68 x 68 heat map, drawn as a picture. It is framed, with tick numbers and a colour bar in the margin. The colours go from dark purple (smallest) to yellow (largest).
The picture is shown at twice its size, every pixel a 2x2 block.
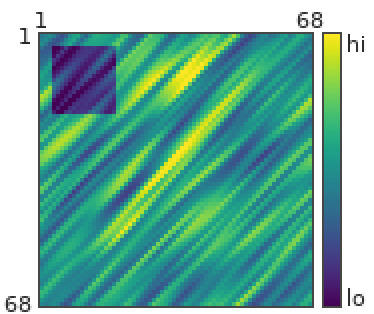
The top left is the ninth with the lowest average. The halves do not mirror each other. The values follow a bell shape. The grain runs diagonally up to the right. An odd patch, lower than its surroundings, sits in the top left.
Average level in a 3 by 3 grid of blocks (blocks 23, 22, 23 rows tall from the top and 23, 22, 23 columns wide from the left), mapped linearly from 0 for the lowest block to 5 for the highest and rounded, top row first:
0 5 3
3 5 3
3 3 3
